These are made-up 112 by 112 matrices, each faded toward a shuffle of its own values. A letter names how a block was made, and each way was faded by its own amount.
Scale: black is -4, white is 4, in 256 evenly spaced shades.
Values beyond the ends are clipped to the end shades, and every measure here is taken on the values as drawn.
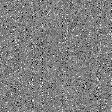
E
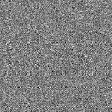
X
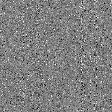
E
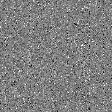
E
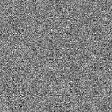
X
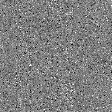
E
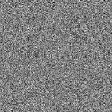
X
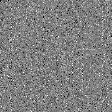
E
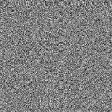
X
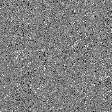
E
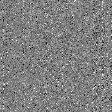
E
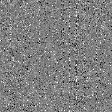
E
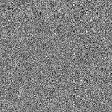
X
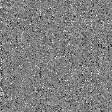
E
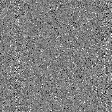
E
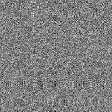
X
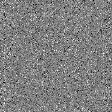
E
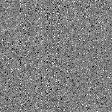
E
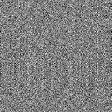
X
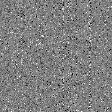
E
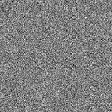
X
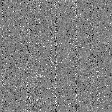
E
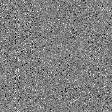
E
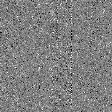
E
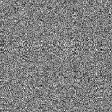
X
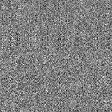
X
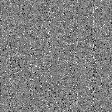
E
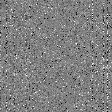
E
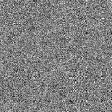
X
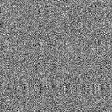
X
